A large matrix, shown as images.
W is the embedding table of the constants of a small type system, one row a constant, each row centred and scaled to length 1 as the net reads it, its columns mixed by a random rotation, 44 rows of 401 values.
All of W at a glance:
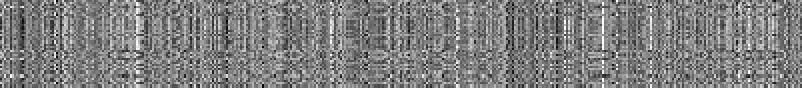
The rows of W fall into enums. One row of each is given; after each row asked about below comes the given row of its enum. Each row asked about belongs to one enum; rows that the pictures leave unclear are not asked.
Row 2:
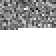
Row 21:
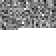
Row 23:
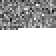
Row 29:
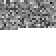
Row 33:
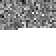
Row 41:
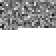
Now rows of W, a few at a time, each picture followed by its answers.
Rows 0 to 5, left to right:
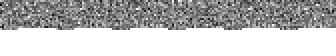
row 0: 41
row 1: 21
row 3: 29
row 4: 2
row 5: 23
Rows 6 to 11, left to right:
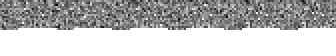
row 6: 21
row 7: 41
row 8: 2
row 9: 23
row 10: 33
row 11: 33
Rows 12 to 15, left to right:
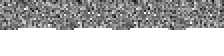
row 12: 2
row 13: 33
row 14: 33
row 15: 21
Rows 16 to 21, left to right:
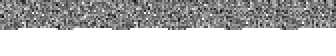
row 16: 33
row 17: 41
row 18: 33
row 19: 23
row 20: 21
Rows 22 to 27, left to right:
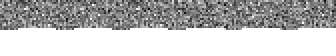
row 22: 2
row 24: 2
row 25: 29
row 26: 41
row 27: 21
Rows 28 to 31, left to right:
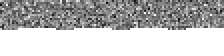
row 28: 41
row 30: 33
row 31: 23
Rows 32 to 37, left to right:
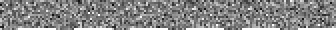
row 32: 41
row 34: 41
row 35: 2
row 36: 2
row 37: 29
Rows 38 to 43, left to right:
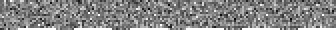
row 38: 29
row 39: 33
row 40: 2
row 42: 23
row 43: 23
